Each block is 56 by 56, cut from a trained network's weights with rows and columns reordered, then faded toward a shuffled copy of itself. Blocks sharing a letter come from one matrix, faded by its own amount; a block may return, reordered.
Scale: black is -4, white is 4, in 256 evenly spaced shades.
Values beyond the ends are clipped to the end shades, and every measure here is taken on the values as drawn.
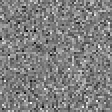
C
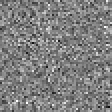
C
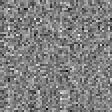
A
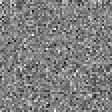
C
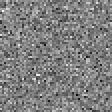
C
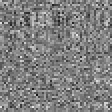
A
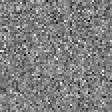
C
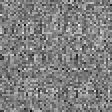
A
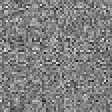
A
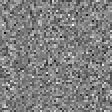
C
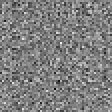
A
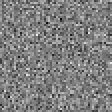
A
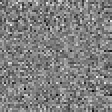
A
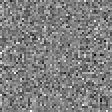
C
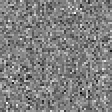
C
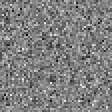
C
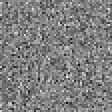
C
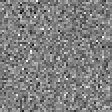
C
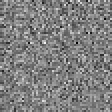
A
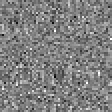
C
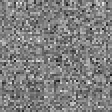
A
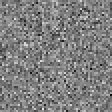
C
